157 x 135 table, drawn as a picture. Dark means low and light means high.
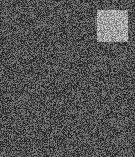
The halves do not mirror each other. The ninth with the highest average is the top right. No single row or column stands out from its neighbours. No regular stripes run through it. In the top right lies a patch that is higher than the rest. Overall the values sit about 30% of the way up the scale.
